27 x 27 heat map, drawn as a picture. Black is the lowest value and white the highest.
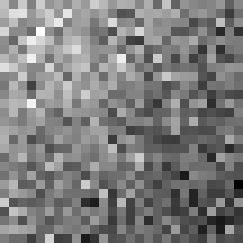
There is an overall slope up to the top left. The texture is fine-grained noise. The halves do not mirror each other. No row or column stands out. The ninth with the highest average is the top left. The bottom right is the ninth with the lowest average.
